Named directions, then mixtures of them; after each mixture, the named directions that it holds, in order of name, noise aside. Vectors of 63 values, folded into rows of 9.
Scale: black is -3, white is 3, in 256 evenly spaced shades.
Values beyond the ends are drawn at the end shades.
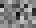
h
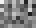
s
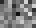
h, s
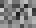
h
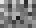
s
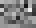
h, s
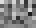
s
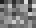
s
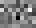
h, s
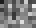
s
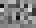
h, s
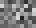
h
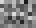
s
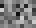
h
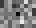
h, s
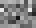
h, s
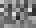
h, s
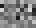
h, s
